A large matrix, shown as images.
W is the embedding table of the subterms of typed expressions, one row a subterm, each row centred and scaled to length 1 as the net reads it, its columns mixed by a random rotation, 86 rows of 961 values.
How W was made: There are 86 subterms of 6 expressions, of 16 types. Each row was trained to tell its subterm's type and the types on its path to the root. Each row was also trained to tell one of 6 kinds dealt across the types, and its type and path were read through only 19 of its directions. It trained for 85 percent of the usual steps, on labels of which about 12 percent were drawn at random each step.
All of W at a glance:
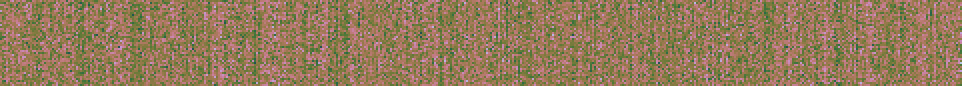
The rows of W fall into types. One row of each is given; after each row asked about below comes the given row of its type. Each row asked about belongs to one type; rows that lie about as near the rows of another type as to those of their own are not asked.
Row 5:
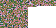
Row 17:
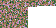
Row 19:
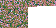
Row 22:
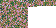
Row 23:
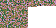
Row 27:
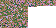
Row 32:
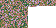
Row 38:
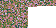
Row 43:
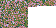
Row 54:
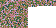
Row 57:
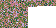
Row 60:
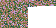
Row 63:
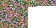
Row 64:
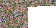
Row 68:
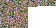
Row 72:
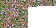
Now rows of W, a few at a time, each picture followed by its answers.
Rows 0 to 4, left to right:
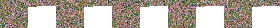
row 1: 54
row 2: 72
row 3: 5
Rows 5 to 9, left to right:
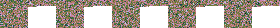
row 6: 72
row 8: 64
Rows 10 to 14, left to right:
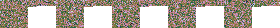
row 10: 63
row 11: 57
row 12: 57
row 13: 38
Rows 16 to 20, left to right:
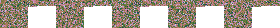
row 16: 60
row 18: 60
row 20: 23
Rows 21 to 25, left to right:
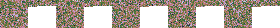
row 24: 19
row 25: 57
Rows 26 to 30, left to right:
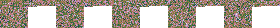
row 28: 17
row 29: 32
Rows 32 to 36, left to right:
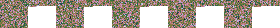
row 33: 68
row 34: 22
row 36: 68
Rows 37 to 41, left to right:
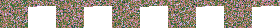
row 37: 38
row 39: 17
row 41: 72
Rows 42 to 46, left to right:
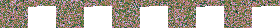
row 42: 32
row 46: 23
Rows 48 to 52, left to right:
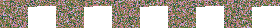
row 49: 27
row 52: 17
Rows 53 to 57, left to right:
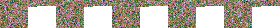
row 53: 17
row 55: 19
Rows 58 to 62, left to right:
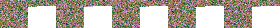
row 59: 60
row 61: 23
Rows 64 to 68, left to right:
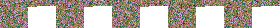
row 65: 72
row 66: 68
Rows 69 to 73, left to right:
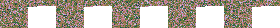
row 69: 27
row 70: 60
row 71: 5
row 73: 64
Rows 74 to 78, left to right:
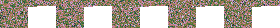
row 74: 19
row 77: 57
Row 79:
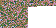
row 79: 22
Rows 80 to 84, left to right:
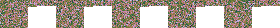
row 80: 32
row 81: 68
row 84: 23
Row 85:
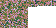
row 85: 54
